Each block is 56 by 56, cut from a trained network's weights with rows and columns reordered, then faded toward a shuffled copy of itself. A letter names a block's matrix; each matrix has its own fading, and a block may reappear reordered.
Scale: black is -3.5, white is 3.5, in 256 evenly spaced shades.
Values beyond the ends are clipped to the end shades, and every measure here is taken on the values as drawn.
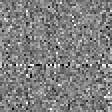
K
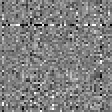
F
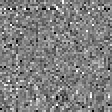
K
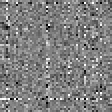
F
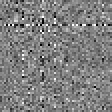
F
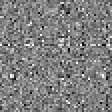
K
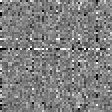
F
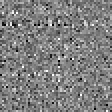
K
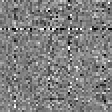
F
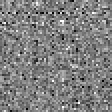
K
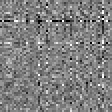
F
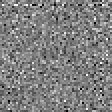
K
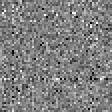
K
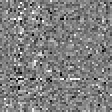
K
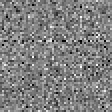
K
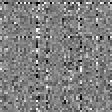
F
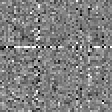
F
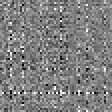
F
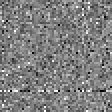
K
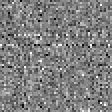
K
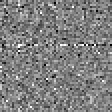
K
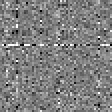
F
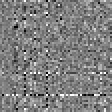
F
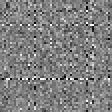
F
